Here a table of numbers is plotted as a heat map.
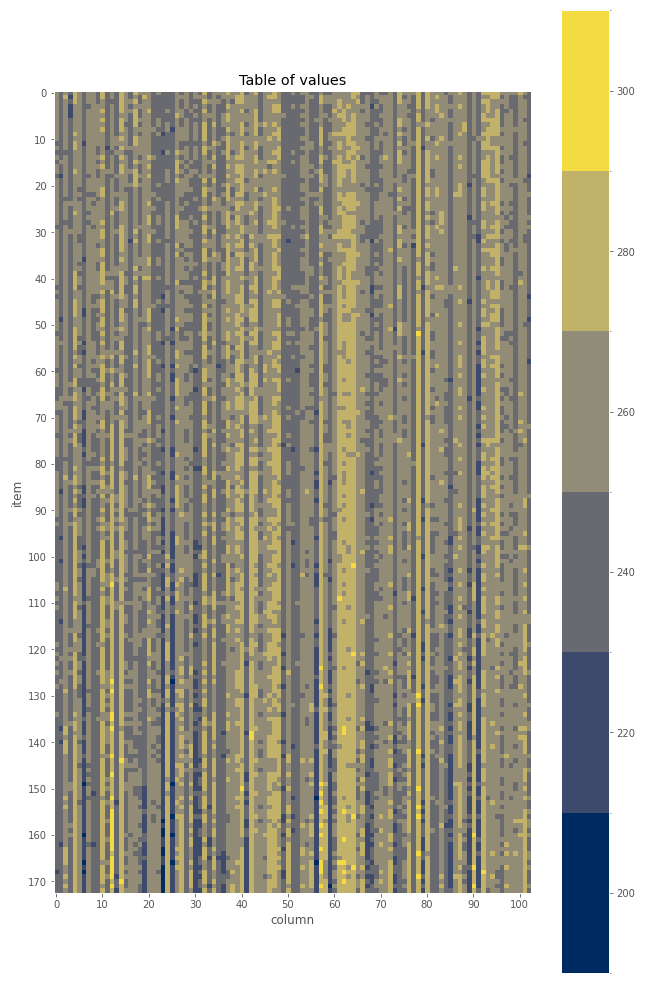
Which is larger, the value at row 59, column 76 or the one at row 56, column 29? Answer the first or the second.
the first
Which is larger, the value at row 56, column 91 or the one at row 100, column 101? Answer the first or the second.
the second
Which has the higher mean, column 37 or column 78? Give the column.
78
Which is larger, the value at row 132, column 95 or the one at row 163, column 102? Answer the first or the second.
the first
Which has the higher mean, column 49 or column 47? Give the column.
47
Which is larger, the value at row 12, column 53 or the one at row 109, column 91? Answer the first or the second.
the first
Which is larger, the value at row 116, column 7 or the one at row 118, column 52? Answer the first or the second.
the first
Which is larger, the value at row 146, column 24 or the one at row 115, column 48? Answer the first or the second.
the first
